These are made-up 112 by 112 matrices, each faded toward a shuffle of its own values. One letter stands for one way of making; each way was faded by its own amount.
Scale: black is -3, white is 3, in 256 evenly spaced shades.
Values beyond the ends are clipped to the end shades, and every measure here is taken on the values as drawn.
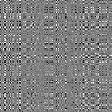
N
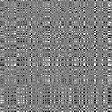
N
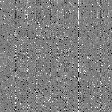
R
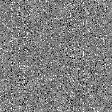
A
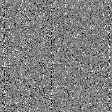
A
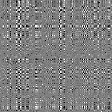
N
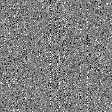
A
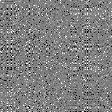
R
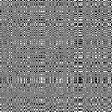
N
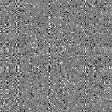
R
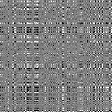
N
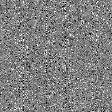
A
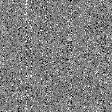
A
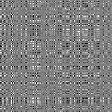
N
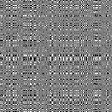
N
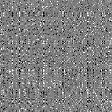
R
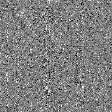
A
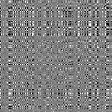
N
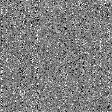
A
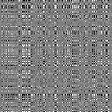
N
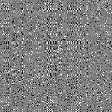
R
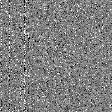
A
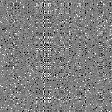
R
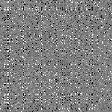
R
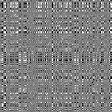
N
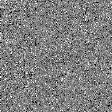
A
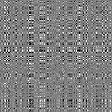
N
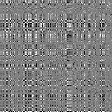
N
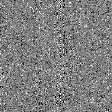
A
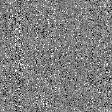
A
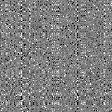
R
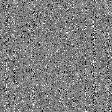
A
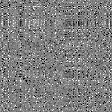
R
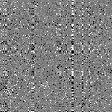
R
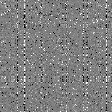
R
